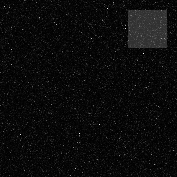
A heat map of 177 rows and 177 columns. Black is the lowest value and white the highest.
Histogram: skewed, a long tail of high values. Odd patch: higher, in the top right. Odd rows or columns: none. Ninth with the highest average: top right. Mirror symmetry: none. Stripes: none.
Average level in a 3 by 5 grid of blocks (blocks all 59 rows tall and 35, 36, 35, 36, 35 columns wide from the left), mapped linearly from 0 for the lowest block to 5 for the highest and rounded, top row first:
0 0 0 3 5
0 0 0 0 0
0 0 0 0 0
